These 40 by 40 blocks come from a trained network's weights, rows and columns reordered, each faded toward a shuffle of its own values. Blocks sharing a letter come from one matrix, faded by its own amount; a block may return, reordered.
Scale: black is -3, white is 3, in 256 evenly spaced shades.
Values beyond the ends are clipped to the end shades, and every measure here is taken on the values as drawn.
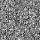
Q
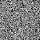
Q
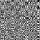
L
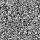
Q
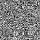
Q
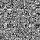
Q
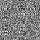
L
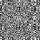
L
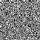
Q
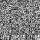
Q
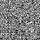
Q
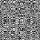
L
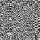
L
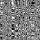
L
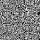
Q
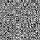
L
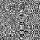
L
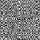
L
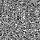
Q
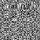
L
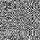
L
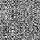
L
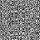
L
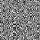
L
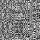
L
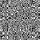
L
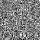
Q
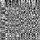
L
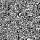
Q
